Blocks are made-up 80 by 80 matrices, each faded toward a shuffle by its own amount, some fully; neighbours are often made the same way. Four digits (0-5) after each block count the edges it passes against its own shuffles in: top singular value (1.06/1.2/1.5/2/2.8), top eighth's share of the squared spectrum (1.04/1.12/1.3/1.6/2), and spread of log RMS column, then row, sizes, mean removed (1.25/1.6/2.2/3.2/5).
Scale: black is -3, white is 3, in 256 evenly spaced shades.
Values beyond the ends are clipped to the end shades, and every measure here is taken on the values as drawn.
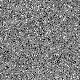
2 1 0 0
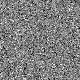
0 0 0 0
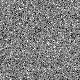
0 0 0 0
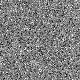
0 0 0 0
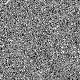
0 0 0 0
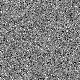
0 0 0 0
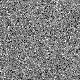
0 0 0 0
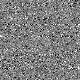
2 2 0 3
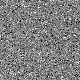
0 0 0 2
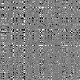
4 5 3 3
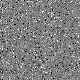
1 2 0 0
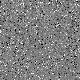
1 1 0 0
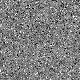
1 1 0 0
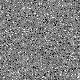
2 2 0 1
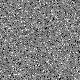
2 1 0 0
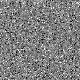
3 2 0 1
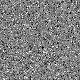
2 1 0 0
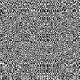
5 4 3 3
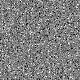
1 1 0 0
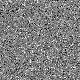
2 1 0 0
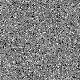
2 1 0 0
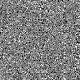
3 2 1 0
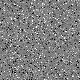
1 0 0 0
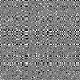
5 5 3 4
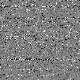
1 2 0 3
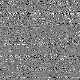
2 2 0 3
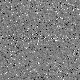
1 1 0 1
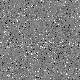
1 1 0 1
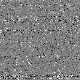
2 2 0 2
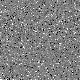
0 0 0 1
